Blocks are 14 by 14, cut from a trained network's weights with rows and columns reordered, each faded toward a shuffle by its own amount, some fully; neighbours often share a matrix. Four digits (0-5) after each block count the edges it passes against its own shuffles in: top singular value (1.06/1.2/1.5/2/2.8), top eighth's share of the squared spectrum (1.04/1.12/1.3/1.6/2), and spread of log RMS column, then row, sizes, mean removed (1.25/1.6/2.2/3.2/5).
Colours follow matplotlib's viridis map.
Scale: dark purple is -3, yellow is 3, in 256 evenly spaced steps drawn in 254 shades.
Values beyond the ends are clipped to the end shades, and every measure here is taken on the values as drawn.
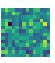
1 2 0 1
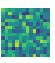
0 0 0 0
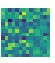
0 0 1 0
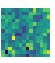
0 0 0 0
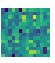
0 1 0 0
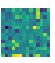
2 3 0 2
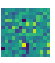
1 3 1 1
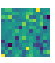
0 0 0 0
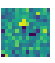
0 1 0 0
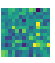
1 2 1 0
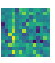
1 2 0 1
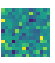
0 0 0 0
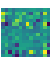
1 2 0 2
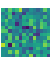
0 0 0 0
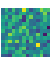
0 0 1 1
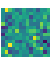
1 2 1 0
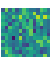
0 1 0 0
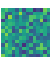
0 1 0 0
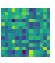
3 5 2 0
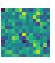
1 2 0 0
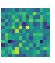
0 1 0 0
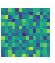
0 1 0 0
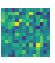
1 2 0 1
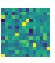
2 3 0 0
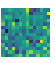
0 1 0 0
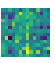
2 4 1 2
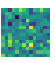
1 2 1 0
